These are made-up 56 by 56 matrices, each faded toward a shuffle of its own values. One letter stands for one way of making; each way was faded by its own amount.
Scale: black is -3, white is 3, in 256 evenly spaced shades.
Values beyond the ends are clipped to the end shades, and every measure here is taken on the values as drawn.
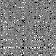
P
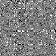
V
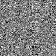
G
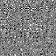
V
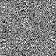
G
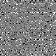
P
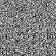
G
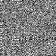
G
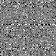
V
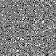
V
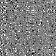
P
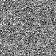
G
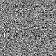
G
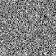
G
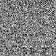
G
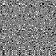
V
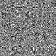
G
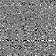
V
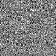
G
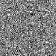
G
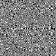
V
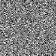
G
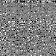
P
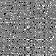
P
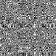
V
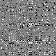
P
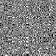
V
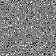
P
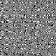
V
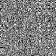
G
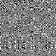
V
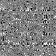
P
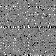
P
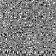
V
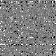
P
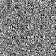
G
